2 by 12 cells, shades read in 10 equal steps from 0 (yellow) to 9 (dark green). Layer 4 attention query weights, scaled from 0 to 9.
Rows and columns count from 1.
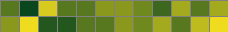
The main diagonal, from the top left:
6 0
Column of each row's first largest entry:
2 3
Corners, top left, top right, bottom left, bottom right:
6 3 4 0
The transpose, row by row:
6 4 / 9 0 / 1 8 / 6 8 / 6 6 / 4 6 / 4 4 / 5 5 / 7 3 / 3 6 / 6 2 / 3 0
